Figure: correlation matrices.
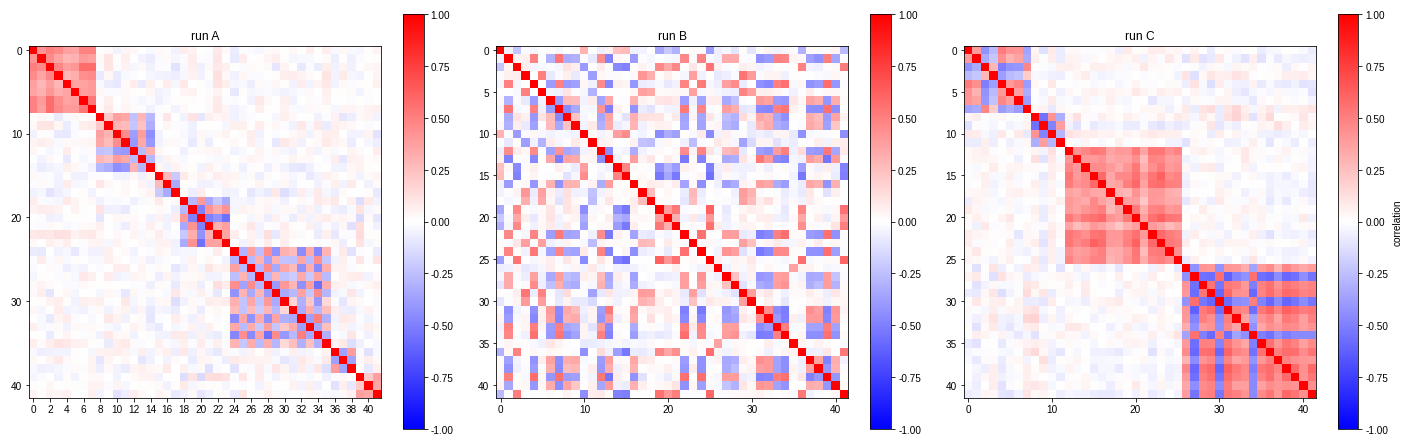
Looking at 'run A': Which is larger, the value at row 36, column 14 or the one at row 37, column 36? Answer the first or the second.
the first
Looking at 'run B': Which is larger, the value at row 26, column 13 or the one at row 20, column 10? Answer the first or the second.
the first
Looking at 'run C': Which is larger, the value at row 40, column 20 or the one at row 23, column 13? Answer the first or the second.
the second
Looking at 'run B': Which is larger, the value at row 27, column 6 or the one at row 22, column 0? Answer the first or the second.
the second
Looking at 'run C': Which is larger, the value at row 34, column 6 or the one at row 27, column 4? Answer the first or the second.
the second
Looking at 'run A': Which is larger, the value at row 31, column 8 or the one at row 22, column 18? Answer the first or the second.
the first
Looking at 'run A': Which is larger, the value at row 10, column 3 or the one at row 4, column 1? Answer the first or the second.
the second
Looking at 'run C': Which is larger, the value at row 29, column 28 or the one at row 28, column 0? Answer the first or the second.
the first
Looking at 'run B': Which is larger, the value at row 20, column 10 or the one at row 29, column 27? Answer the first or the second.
the second
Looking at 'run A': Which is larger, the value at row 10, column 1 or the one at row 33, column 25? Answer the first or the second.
the first
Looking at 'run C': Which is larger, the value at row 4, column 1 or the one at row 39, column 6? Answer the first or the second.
the first
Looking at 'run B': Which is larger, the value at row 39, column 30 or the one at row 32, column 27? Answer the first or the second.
the first
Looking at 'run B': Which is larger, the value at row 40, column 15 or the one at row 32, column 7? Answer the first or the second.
the first
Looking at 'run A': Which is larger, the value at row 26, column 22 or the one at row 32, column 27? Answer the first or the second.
the second
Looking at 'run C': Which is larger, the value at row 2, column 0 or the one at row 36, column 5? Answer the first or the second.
the second
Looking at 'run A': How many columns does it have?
42
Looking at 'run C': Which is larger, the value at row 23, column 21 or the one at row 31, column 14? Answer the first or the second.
the first
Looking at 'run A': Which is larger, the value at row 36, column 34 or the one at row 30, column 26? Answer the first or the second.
the second
